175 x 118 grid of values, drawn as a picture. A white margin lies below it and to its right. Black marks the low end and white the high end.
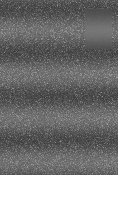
Average level on the scale: 40%. Calmest part: top right. Stripes: horizontal, repeating 4 times. Odd patch: calmer, in the top right.
